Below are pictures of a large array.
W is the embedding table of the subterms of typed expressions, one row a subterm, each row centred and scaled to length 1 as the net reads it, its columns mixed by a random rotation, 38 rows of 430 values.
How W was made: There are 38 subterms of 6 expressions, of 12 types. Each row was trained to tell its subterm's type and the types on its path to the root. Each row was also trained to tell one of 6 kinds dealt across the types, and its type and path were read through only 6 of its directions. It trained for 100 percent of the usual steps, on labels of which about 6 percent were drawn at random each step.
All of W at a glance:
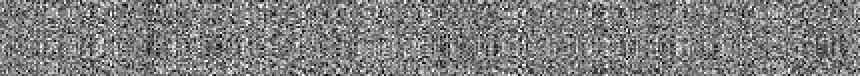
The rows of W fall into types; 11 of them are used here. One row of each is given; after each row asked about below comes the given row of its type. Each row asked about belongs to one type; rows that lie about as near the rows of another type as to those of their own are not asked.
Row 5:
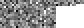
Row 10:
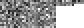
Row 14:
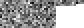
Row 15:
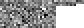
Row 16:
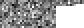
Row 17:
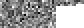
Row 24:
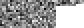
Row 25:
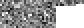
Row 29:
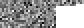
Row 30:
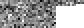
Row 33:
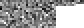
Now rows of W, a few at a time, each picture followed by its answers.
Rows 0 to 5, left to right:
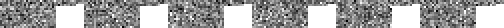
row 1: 10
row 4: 14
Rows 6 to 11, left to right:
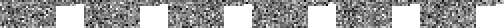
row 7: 5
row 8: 33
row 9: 15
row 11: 29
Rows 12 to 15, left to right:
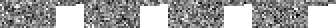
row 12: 25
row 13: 16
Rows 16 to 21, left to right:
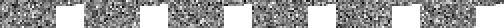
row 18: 17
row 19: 33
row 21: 25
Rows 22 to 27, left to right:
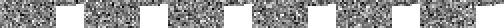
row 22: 17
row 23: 17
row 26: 10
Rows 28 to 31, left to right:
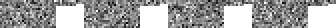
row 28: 15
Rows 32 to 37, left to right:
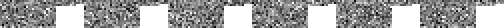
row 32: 5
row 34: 15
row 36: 14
